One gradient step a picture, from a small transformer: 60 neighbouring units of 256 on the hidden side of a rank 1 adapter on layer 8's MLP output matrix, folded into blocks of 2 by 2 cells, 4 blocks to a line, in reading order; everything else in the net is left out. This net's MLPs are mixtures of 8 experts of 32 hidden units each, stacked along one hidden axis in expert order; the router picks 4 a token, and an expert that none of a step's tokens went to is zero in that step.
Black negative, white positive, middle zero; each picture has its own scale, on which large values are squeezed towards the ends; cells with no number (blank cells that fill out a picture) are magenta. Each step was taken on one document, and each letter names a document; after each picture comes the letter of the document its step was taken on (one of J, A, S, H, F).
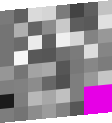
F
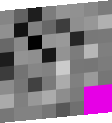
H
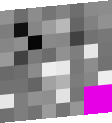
F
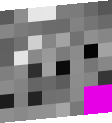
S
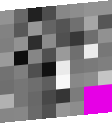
F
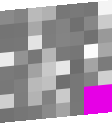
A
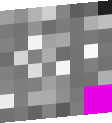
A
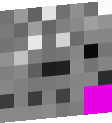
S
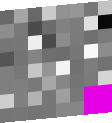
A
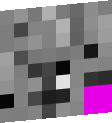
F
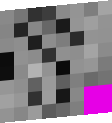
H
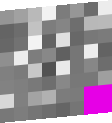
A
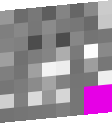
S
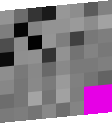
H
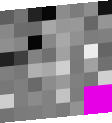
S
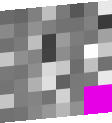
A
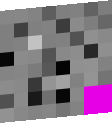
H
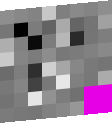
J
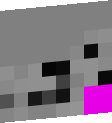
J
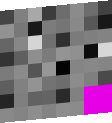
A
